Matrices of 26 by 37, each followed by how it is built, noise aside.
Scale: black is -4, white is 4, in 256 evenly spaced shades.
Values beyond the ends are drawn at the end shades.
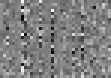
uneven columns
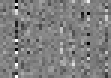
uneven columns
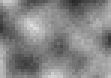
smooth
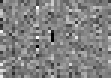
uneven columns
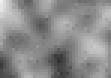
smooth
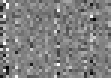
uneven columns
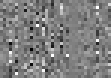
uneven columns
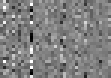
uneven columns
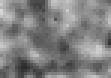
smooth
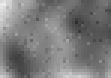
smooth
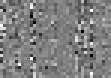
uneven columns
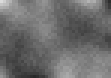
smooth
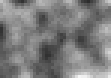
smooth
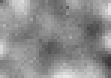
smooth
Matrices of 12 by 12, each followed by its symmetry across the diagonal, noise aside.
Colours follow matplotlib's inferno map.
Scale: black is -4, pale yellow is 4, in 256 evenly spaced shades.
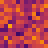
neither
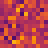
neither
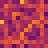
symmetric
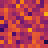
neither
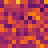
neither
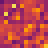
symmetric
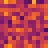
neither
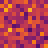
symmetric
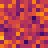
neither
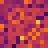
symmetric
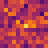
neither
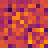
symmetric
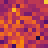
neither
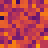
symmetric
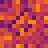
symmetric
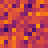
symmetric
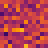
neither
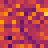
neither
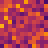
symmetric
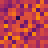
symmetric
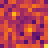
symmetric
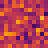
neither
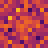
symmetric
